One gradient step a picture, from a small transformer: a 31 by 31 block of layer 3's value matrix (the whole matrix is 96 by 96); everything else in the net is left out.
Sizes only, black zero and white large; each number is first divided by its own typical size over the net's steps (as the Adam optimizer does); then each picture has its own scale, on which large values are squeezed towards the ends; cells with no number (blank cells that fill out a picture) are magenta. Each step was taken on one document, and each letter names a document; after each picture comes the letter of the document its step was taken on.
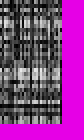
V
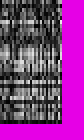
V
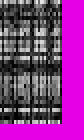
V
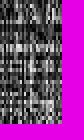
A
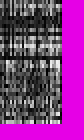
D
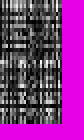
A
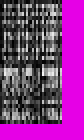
D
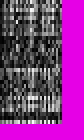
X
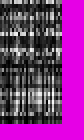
A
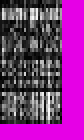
A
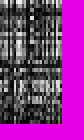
X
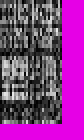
D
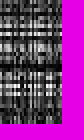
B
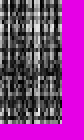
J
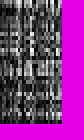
A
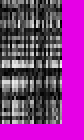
D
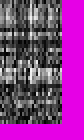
B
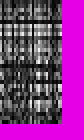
B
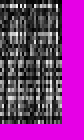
X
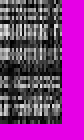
V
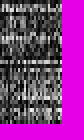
V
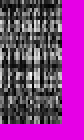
J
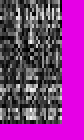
X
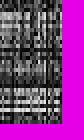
V
